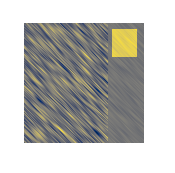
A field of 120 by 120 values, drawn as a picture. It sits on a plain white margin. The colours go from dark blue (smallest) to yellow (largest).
An odd patch, higher than its surroundings, sits in the top right. The top right is the ninth with the highest average. The halves do not mirror each other. On average the colour sits 50% of the way up the scale. Streaks slant down to the right. A vertical seam about 70% of the way across splits the table, and the right part is calmer.
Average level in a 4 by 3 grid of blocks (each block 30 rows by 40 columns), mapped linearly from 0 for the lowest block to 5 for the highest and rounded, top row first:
105 / 001 / 000 / 000
